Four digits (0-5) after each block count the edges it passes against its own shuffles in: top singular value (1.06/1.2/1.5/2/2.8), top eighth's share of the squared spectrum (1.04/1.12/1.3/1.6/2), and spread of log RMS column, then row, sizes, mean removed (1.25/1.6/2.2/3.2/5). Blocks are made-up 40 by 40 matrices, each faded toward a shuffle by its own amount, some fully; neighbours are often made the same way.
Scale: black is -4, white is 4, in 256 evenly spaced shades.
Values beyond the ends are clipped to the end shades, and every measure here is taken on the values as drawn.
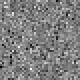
0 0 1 0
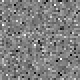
0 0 0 0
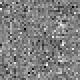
2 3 1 0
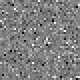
0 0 0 0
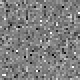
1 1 0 0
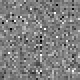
2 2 1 1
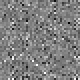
3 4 2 1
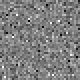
1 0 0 0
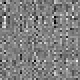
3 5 3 2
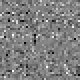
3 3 0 2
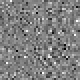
3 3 1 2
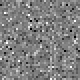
2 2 0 0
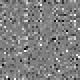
3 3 1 1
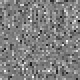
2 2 0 0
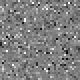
0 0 0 0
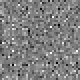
3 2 1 1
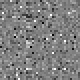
3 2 0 1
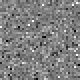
2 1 0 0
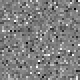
2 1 0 0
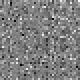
3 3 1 1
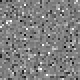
1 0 0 0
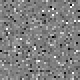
0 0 0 0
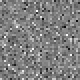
2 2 0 0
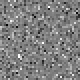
0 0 0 0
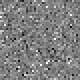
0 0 0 0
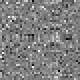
3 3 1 0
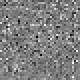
3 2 1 1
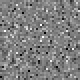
1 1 0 0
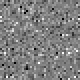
3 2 0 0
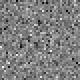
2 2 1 0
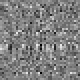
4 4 2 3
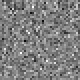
2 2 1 0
